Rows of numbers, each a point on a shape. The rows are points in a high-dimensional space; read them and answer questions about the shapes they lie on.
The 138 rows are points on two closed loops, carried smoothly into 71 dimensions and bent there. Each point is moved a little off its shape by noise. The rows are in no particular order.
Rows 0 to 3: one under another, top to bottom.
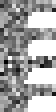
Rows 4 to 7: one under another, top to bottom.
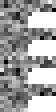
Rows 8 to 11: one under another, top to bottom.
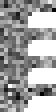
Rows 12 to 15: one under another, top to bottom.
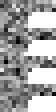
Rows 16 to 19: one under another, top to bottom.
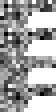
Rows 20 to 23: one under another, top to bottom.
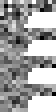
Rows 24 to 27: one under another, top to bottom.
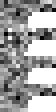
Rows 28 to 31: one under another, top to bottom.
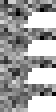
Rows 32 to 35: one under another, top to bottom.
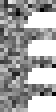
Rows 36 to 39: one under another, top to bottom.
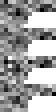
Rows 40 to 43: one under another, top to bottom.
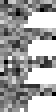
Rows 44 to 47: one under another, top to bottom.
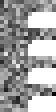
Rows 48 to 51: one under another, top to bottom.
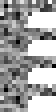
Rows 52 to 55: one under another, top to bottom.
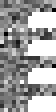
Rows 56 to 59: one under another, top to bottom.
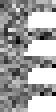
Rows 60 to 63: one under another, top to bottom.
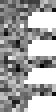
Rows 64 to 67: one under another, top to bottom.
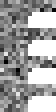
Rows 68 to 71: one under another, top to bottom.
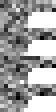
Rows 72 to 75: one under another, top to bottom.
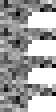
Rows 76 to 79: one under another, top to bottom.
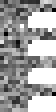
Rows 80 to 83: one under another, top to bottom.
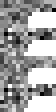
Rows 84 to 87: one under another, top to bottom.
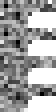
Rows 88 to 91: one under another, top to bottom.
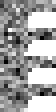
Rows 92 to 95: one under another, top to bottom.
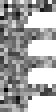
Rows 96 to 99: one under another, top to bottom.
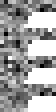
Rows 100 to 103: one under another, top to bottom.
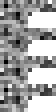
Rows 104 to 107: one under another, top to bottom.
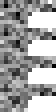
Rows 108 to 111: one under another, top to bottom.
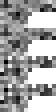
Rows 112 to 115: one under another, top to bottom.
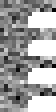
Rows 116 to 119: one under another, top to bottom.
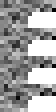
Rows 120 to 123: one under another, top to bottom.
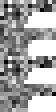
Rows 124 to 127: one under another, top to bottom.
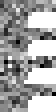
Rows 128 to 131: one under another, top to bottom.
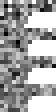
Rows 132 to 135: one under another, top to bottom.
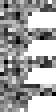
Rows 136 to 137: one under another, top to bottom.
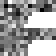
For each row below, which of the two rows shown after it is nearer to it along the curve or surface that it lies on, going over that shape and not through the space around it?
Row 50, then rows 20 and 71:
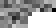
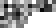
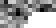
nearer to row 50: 71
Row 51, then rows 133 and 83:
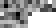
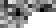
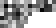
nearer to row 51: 83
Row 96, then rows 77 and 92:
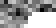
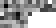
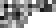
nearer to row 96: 92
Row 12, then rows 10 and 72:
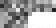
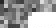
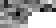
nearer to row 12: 10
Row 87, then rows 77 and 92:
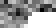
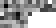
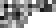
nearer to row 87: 92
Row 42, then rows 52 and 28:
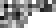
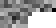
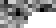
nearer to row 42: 28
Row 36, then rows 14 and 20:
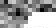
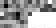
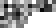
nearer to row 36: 20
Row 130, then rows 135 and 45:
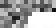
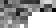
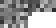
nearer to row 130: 135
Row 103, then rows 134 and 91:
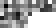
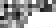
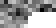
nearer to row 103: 134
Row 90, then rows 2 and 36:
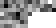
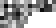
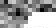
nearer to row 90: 2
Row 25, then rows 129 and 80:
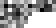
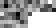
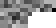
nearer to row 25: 129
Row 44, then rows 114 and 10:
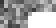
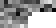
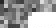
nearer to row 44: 10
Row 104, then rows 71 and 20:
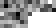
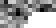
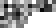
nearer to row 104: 20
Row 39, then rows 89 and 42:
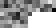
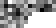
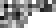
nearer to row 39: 42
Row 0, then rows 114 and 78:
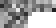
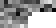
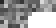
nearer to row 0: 78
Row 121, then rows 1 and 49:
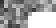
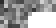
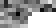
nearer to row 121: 1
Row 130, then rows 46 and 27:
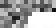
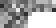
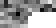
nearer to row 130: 46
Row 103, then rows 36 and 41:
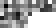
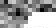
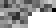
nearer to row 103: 41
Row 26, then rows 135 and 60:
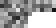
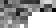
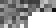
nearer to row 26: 135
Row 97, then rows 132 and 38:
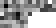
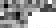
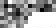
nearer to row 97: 132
